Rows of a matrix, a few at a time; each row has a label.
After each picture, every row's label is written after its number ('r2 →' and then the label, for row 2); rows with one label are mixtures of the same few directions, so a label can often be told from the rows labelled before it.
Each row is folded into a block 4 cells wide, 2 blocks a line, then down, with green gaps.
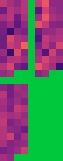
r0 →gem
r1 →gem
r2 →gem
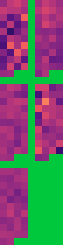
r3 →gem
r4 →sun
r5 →gem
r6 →gem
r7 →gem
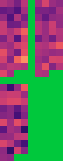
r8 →sun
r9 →sun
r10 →sun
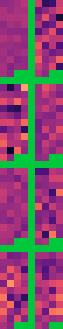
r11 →sun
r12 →gem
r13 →sun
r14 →gem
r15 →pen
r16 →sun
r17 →gem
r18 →sun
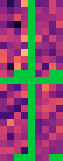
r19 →sun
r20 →sun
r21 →gem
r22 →gem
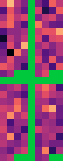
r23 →gem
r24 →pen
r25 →gem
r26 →sun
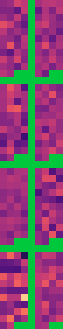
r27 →pen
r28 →pen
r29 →sun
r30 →pen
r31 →sun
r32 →pen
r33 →sun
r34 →gem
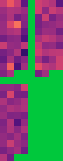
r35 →sun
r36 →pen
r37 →pen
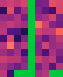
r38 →pen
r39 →pen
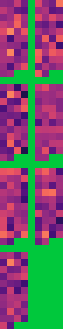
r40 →gem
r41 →sun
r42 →pen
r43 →sun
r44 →pen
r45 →sun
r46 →pen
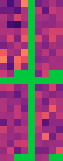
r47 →sun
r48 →pen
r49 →sun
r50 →gem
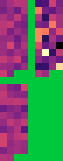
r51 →pen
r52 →gem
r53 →sun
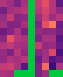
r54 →gem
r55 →sun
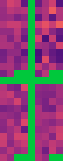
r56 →sun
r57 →sun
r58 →sun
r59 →sun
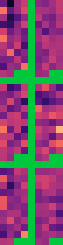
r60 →gem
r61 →gem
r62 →gem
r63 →sun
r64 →gem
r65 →sun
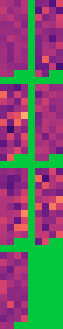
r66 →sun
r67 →pen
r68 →pen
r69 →gem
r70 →sun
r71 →pen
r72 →gem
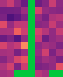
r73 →sun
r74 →gem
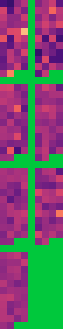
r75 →pen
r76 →sun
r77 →sun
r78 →sun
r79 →gem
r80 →sun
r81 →pen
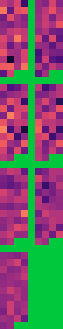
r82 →pen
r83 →sun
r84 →gem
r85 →gem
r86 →sun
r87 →gem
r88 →pen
